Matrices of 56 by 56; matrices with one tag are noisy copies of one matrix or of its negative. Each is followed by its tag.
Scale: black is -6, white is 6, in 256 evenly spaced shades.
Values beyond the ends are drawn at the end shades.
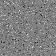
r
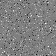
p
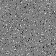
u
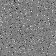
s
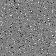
s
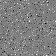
p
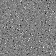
u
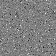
u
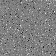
u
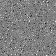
p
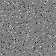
r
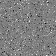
p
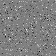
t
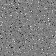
s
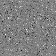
t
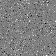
p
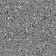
t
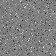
u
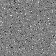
s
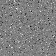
s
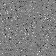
t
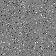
r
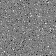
p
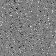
s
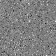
p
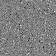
u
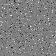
s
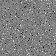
u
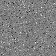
r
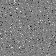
s
